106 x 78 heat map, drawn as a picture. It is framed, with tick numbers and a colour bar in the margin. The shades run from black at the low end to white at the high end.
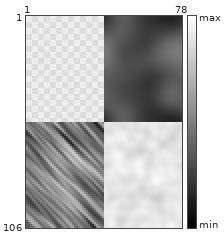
The table splits into 2 rows of 2 panels. Panel 1,1: very high, checkered, faint in contrast. Panel 1,2: low, smooth. Panel 2,1: middling, slanting down to the right, strong in contrast. Panel 2,2: very high, blotchy, faint in contrast.
